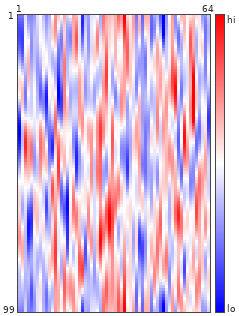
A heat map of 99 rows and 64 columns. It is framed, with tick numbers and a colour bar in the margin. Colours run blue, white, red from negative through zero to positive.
The top left is the ninth with the lowest average. The values follow a bell shape. Streaks run downward.
